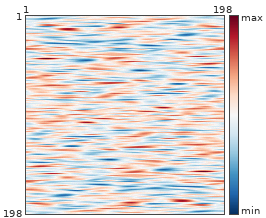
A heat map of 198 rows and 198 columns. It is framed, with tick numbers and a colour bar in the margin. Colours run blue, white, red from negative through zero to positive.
The histogram is bell-shaped. A half turn leaves it unchanged. Overall the values sit about 50% of the way up the scale. The grain runs across in streaks. No overall slope runs across the table.
